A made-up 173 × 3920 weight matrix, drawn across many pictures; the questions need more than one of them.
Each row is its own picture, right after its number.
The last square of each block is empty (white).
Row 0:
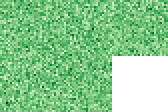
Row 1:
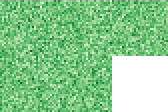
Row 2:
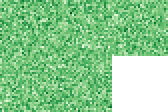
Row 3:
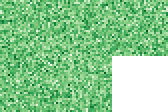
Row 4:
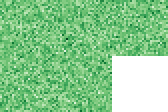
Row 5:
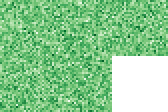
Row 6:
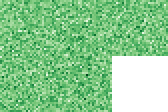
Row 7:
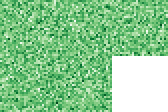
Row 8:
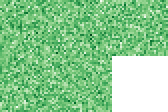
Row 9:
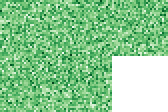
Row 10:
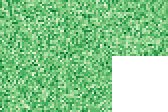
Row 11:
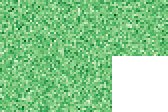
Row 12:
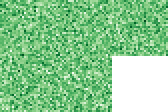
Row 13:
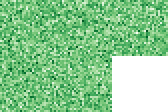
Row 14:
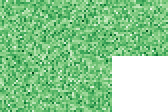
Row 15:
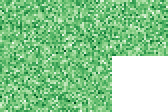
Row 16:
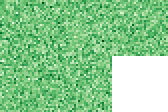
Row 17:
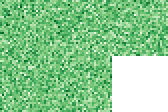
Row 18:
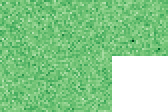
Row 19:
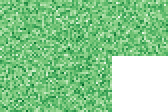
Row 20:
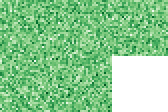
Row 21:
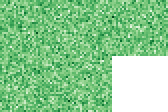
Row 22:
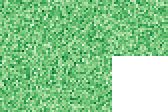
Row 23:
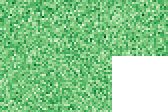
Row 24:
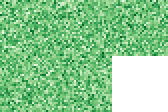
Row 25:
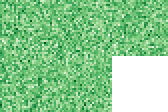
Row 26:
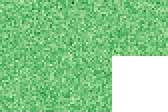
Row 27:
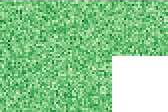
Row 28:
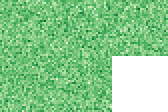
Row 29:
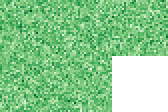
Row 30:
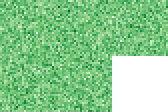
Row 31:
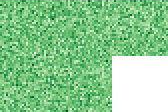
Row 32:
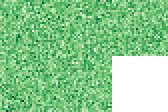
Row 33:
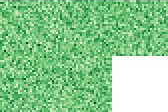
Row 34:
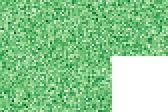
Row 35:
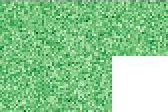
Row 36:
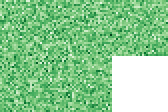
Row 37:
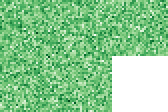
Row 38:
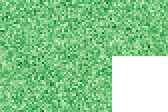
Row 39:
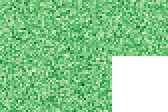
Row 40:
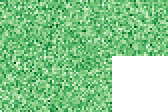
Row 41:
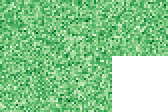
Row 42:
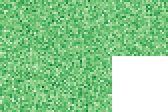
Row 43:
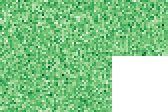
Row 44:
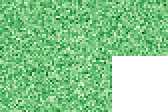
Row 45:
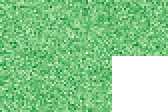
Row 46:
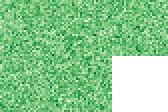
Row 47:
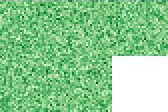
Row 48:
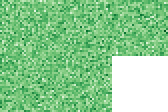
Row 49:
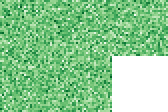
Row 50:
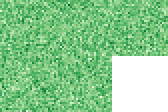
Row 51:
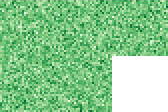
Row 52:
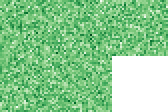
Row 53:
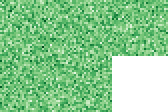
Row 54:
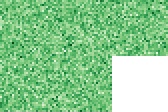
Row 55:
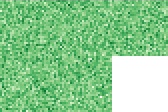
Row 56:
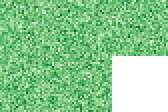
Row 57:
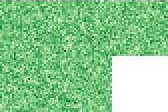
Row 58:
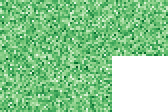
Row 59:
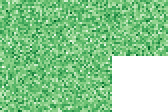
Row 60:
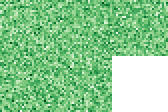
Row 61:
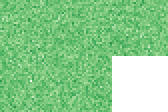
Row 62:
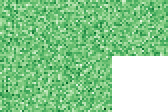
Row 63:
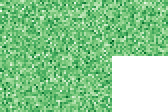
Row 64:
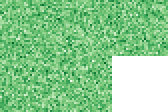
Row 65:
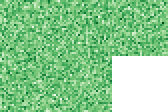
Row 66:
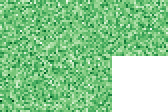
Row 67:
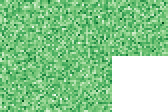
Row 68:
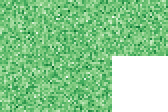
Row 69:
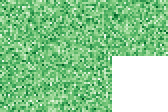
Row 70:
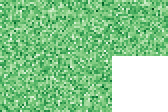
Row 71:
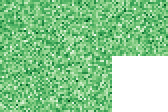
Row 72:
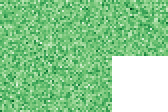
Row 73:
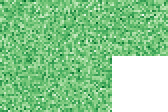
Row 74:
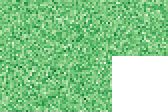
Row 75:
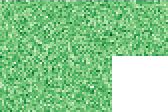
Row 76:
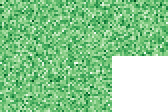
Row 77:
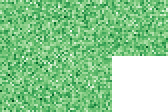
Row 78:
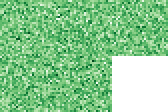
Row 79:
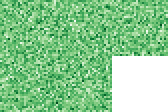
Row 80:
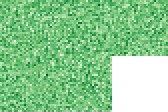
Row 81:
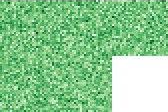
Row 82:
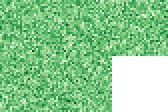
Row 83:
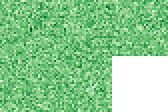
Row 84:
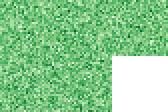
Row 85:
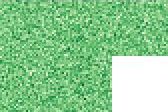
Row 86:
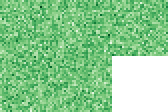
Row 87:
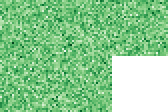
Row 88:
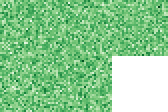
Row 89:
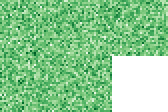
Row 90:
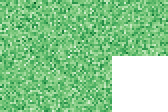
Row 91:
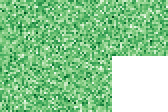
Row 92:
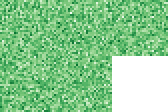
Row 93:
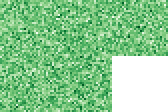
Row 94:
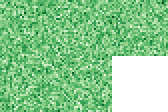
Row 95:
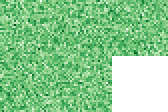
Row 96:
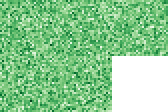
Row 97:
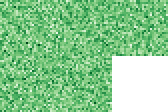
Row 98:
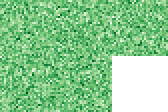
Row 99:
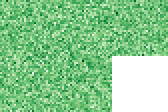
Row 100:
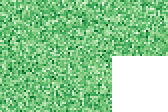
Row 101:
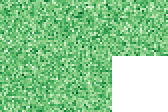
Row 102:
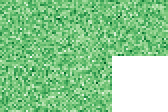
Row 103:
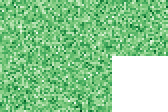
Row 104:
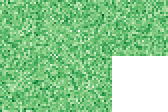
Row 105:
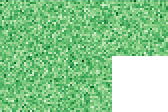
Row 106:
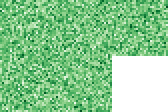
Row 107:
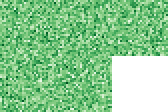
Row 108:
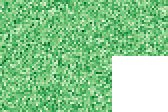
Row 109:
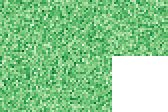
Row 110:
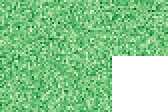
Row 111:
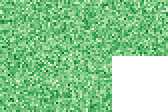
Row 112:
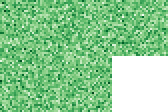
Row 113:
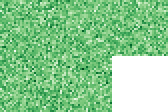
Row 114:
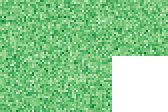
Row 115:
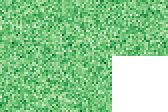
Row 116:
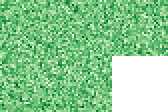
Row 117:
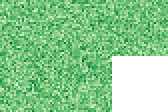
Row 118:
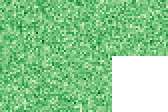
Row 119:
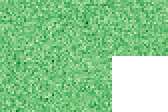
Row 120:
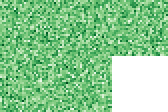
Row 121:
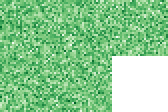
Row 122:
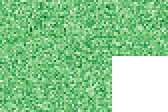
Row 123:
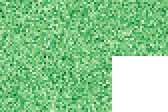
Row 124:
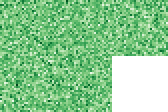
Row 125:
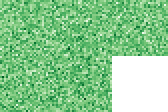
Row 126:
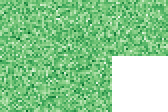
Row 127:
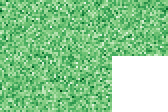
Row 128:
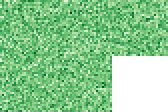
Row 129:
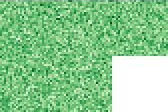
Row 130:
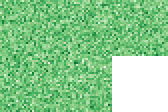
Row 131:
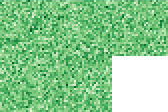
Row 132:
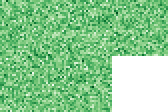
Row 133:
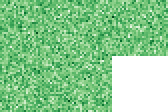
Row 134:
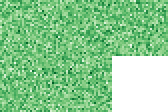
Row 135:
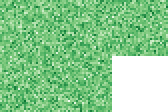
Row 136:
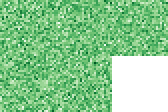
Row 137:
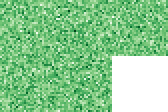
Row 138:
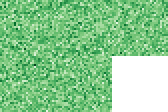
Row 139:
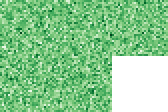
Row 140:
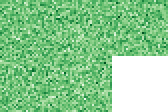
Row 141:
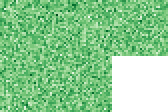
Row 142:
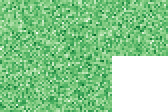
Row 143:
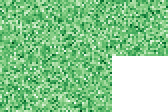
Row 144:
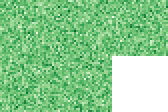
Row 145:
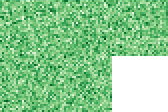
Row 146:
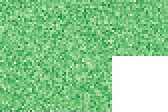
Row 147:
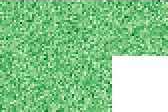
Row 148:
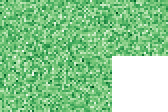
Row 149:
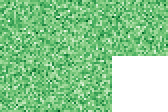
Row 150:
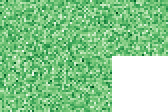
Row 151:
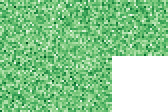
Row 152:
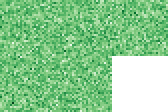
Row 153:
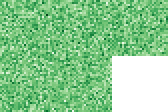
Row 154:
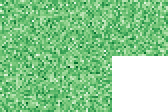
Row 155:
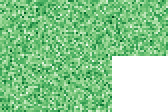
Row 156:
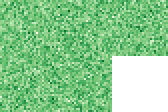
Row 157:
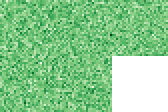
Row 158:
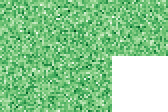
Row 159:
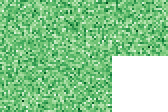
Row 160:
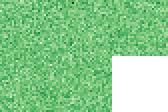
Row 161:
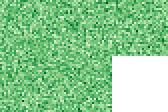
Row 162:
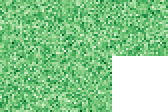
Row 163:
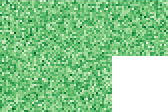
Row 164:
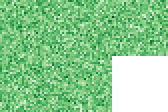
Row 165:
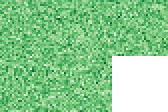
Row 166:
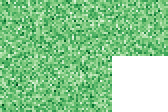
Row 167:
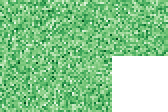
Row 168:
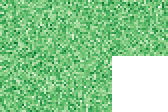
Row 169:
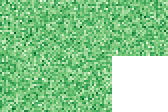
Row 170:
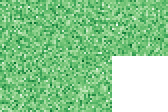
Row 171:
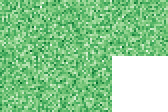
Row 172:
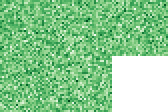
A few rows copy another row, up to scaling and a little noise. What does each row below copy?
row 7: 79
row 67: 65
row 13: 100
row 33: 97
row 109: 22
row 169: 163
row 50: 55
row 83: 122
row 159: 161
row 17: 49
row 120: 107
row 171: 1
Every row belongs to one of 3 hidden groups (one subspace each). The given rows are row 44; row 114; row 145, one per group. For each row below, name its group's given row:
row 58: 114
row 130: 114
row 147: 145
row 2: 145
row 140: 44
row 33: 114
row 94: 44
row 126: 44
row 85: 44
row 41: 44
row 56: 44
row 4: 44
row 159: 145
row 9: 114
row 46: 44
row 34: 145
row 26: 114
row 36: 114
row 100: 114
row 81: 44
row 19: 44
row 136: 145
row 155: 44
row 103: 44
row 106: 44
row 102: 44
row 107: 145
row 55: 114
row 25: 145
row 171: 145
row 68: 44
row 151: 114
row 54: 44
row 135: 44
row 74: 44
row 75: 114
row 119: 114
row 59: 145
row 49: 145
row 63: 114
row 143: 44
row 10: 145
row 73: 145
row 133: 44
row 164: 44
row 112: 145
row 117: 114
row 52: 44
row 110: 145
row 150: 114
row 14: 114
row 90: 145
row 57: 44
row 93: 44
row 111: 114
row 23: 145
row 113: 114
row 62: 145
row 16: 145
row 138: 145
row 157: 114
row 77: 114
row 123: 114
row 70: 114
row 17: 145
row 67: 145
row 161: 145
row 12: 44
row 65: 145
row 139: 114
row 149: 44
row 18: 145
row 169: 145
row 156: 44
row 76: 114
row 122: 145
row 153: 145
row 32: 145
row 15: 44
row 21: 44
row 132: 114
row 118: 44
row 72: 114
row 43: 145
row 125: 44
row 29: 44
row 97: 114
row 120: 145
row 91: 44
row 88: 114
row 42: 114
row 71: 44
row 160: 114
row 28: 145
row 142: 44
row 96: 145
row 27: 114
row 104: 114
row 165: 44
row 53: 145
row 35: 44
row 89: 145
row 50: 114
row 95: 145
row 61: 145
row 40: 114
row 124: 114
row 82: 44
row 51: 44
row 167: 114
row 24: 145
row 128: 145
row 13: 114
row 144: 44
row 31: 114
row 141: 145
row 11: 145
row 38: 145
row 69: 145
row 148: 114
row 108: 114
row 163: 145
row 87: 44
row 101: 145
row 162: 44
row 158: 44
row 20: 145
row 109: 114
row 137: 44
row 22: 114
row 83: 145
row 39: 44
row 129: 44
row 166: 114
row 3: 114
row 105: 114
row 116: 114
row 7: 145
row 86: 145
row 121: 44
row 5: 44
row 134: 114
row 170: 114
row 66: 114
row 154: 114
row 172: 44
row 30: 44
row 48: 145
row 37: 44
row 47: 44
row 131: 145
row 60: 114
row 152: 44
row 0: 114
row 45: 114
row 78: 44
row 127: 114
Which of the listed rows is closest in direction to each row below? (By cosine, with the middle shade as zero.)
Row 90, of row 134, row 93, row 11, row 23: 11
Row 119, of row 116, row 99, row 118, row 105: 116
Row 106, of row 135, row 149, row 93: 135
